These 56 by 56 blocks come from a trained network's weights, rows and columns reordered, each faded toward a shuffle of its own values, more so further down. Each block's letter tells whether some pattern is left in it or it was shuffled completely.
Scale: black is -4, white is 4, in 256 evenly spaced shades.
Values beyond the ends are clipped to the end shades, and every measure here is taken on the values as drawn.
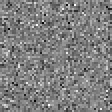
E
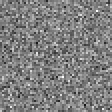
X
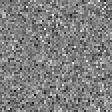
X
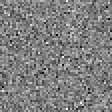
X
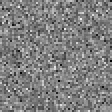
X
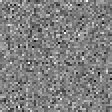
E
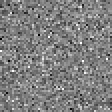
X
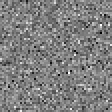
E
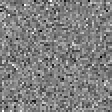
E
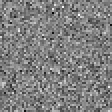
E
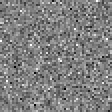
E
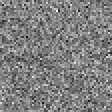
X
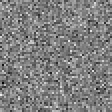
X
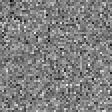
X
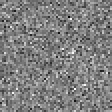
X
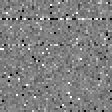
E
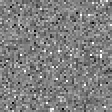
X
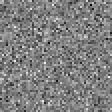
X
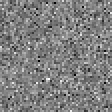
X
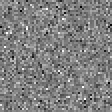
E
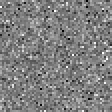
X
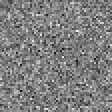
X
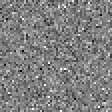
X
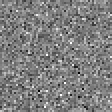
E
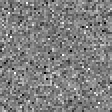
X
